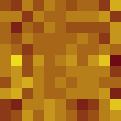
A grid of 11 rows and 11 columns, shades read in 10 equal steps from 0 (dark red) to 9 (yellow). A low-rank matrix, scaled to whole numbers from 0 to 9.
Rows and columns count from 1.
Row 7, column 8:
5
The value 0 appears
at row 6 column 11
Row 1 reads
3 2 5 3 5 4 3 4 4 2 7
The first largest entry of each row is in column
11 10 11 11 1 2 2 3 2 11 3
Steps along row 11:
up up down up down down down up up up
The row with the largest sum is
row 6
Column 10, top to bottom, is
2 6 3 2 5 8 5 4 6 5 5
